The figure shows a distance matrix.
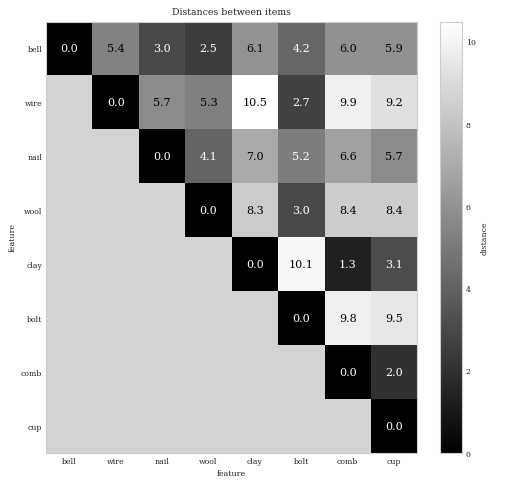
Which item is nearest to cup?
comb
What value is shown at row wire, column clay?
10.5
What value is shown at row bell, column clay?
6.1
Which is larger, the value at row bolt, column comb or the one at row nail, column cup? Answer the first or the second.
the first
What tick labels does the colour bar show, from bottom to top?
0, 2, 4, 6, 8, 10
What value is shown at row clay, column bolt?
10.1
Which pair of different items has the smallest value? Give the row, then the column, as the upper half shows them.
clay, comb
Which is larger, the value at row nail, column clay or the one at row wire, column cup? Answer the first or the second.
the second
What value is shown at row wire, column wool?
5.3
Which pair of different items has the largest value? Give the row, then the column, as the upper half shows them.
wire, clay
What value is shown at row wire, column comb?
9.9
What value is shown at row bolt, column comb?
9.8
